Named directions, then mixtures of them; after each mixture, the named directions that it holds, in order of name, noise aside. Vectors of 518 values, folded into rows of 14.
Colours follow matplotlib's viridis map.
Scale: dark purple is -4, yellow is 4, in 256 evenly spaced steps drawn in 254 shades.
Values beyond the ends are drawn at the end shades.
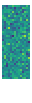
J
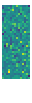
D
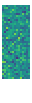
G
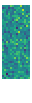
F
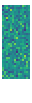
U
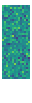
J, U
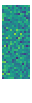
D, G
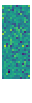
D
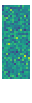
J, U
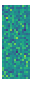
U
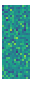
U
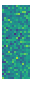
D, G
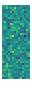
G, J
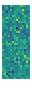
F, U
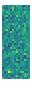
D, U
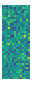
J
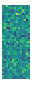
G, J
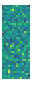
D, G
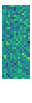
F, J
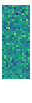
G, J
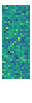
G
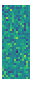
U
